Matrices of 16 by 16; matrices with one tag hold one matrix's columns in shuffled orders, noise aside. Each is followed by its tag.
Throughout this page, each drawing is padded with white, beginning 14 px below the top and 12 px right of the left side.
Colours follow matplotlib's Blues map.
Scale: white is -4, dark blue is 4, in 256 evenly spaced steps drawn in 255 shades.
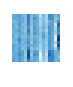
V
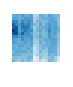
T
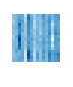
V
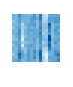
V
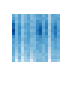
T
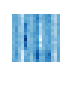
V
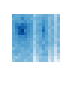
T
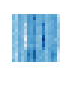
V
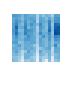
T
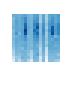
T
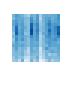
T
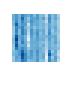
V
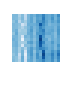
V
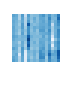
V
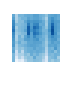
T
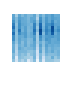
T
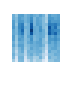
T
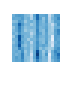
V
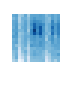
T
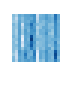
V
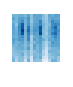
T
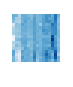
V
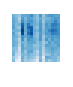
T
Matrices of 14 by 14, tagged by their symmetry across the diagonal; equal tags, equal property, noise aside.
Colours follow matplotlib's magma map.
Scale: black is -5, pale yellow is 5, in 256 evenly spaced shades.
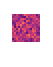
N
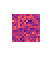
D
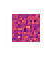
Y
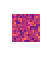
Y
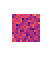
N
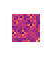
N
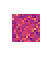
N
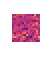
D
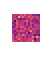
Y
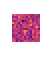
D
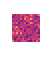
N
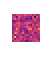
Y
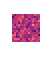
D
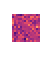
Y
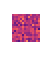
Y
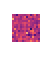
Y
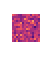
D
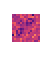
N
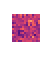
Y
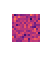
D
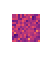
N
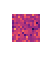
D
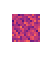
N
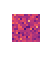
D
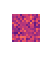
Y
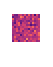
D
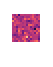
Y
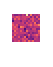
D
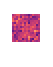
N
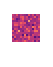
N
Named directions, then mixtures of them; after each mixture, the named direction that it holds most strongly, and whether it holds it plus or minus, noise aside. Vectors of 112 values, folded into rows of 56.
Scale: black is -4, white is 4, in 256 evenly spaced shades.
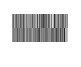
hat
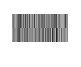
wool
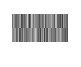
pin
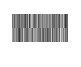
wool, plus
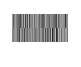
wool, plus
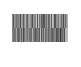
hat, plus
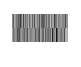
wool, plus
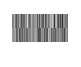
pin, plus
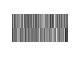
hat, minus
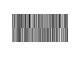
wool, plus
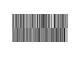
hat, plus
